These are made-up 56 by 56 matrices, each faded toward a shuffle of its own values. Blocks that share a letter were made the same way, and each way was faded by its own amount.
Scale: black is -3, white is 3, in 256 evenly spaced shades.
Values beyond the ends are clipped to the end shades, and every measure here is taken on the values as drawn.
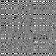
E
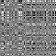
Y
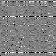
E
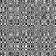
Y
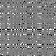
E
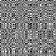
Y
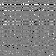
E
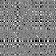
E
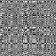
Y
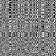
Y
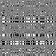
E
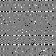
E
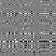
E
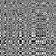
Y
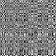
Y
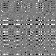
E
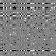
E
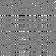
E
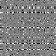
E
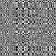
Y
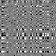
E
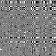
E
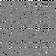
E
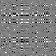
E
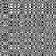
Y
